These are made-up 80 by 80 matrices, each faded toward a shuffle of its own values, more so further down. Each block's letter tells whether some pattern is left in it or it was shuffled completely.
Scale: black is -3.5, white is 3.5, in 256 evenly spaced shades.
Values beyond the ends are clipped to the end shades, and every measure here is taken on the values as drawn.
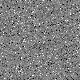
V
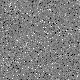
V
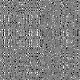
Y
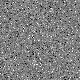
V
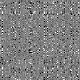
Y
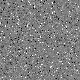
V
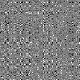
Y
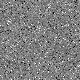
V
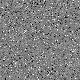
V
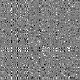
Y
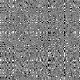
Y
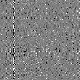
Y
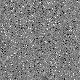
V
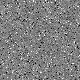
V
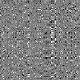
Y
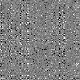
Y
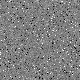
V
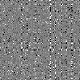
Y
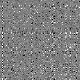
Y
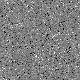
V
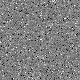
V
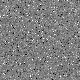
V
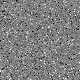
V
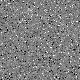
V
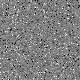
V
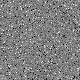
V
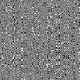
Y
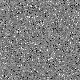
V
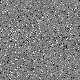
V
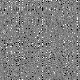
Y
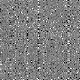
Y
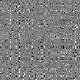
Y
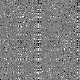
Y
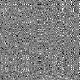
Y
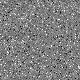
V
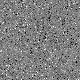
V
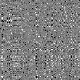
Y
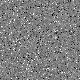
V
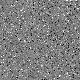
V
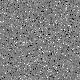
V
